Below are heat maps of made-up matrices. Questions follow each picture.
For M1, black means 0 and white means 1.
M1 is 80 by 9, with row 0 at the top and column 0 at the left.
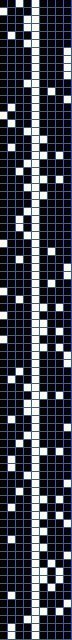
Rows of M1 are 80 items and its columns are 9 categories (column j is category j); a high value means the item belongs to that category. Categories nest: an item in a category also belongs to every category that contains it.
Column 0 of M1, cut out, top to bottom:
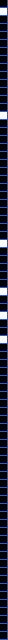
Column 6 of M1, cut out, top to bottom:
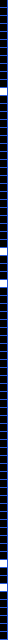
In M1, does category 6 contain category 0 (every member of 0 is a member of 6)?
no
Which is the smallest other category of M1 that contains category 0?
4
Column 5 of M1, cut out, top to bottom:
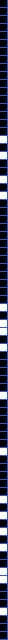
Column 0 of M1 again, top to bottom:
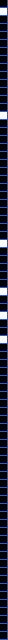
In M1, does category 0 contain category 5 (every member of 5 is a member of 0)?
no
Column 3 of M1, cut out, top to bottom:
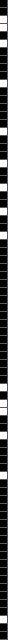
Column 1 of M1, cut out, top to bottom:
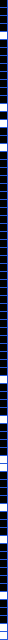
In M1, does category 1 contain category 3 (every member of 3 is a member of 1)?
no
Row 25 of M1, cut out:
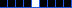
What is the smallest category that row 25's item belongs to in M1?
4
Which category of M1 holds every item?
4
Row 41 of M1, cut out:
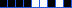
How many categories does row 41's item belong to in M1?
3
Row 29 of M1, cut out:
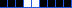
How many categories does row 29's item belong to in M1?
2
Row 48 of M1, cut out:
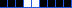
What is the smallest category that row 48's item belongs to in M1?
3
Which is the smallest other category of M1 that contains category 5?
4
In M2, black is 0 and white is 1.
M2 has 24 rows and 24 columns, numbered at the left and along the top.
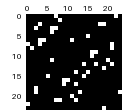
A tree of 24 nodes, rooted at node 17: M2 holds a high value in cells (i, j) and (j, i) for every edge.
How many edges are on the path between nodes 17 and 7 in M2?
3
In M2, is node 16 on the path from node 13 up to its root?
no
